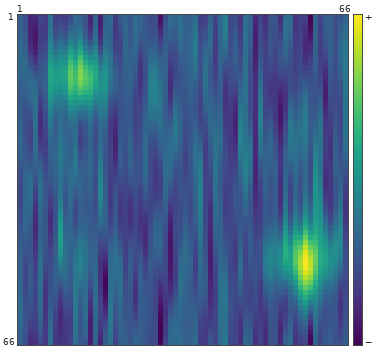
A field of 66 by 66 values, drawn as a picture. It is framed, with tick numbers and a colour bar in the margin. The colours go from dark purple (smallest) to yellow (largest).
Two bumps rise from the field. There is no overall slope. Most values sit low, with a long tail of high ones. Overall the values sit about 30% of the way up the scale.
